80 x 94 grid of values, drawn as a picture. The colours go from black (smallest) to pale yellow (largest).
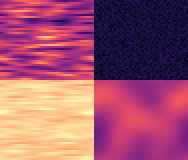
It is made of 2 by 2 panels. Panel 1,1: middling, streaked across, strong in contrast. Panel 1,2: very low, fine-grained, faint in contrast. Panel 2,1: very high, streaked across, faint in contrast. Panel 2,2: middling, smooth.
